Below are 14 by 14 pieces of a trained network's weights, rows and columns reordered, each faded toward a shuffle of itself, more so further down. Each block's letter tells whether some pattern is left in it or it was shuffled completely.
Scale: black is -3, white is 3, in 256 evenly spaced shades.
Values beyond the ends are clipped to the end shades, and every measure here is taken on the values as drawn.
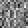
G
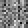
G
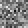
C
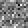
C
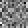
G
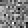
G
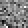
C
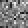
G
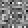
G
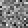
C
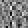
G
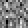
G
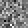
C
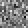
C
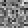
G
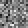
C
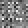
G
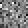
C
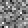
C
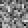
C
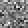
C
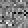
C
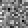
C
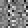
G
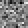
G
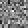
G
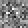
G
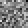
C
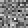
C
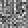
G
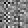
G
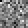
C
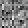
G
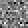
C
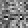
G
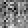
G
